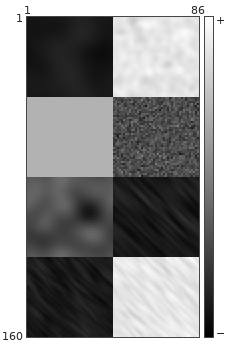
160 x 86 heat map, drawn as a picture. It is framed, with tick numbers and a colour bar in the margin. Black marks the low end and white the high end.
The table splits into 4 rows of 2 panels. Panel 1,1: very low, smooth, faint in contrast. Panel 1,2: very high, blotchy, faint in contrast. Panel 2,1: high, flat. Panel 2,2: low, fine-grained. Panel 3,1: low, smooth. Panel 3,2: very low, slanting down to the right, faint in contrast. Panel 4,1: very low, slanting down to the right, faint in contrast. Panel 4,2: very high, slanting down to the right, faint in contrast.
